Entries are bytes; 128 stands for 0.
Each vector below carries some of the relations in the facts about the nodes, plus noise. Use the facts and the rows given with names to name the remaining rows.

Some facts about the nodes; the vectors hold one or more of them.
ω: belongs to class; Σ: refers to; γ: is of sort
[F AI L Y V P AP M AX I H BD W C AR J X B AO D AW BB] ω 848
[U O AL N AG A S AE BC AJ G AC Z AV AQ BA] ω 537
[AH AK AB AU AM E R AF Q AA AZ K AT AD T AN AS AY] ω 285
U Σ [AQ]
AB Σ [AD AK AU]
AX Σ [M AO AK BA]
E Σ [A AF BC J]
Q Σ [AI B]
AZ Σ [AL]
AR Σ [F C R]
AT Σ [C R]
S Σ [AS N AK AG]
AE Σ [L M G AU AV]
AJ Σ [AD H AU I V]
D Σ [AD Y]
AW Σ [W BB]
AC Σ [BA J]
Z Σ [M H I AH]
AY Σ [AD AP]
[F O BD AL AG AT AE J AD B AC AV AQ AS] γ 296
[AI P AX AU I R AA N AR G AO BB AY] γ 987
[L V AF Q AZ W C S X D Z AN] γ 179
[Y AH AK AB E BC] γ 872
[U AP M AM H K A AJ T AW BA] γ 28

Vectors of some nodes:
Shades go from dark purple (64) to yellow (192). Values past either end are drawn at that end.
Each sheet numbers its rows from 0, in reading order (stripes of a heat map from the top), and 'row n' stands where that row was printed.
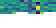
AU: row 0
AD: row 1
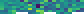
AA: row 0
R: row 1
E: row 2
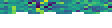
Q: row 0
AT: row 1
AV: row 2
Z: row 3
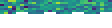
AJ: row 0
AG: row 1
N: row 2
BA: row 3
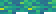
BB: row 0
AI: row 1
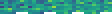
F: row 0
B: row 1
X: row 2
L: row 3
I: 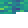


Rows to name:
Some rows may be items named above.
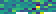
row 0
AH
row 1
AY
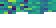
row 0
AJ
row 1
I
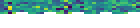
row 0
AD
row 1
AP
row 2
AB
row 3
AO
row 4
Z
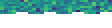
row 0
AA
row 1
BC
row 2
AS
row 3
M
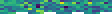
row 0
S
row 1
R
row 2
AC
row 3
AE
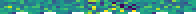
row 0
AP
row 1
H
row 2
BD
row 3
D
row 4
AR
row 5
AW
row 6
Y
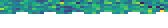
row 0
P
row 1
J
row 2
AE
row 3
W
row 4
W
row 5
C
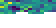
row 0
AX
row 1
AK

